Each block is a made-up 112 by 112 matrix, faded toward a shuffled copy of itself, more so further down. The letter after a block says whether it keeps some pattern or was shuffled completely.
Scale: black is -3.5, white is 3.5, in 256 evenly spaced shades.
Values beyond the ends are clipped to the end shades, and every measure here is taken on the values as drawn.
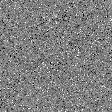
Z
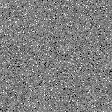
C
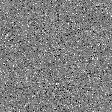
Z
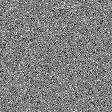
Z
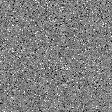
C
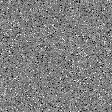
C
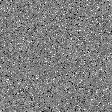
C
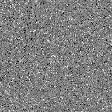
C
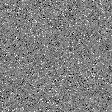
C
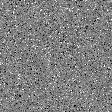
Z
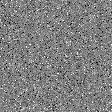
C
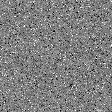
Z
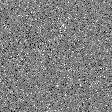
Z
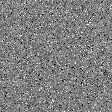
Z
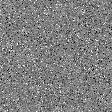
C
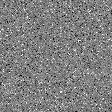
Z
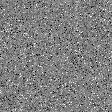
C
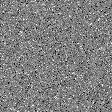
Z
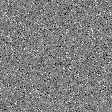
C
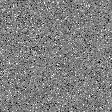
Z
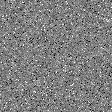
Z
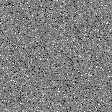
Z
